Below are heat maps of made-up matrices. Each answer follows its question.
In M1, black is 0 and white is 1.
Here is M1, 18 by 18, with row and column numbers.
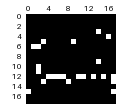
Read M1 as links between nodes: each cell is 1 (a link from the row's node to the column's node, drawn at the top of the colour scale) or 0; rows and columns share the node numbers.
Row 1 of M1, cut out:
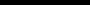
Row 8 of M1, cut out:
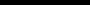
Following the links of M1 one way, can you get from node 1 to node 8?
no
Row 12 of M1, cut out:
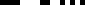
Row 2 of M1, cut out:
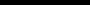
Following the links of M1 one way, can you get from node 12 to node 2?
yes
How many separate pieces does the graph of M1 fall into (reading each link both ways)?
1
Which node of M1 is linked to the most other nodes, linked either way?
node 12
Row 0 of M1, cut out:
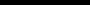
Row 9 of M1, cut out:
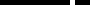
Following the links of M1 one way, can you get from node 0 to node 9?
no
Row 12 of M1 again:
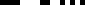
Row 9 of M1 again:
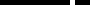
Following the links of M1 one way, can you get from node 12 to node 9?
yes
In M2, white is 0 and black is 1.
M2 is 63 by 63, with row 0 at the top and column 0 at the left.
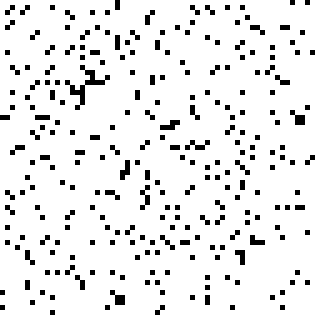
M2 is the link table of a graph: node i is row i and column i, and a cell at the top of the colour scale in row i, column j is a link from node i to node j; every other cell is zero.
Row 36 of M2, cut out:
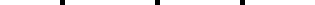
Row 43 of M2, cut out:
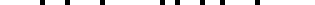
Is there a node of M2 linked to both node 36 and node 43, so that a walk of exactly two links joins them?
no
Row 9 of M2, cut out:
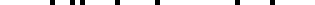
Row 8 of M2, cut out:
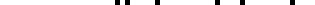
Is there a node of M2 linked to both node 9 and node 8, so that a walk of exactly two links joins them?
yes
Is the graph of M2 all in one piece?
yes
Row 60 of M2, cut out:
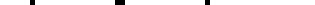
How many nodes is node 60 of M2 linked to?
4
